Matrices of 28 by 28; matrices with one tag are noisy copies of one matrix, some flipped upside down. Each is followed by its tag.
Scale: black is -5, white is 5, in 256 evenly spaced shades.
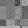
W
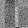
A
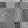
W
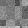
W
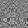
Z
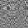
Z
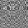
Z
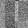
A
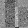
A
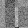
A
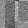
A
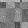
W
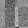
A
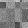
W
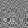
Z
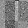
A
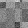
W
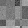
W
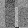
A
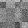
W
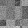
W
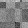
W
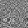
Z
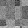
W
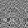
Z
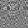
Z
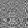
Z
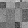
W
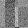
A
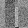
A
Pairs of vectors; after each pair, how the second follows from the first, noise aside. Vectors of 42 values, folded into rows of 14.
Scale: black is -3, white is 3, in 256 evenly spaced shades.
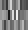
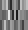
negated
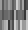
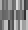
copied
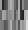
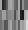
copied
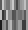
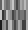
copied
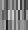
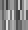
sign-scrambled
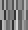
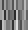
copied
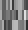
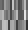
sign-scrambled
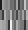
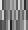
negated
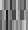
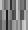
copied
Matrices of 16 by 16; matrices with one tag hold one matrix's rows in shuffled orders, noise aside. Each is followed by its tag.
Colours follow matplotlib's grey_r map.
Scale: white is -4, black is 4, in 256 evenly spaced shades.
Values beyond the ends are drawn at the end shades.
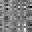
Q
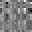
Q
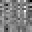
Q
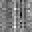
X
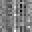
X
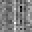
X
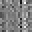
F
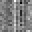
X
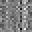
F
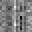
X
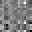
Q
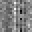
X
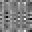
Q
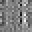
F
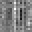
X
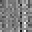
F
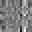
F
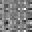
Q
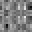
Q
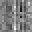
X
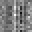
X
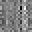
F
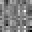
Q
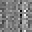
F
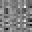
Q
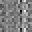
F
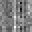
X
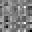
Q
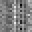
X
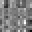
Q
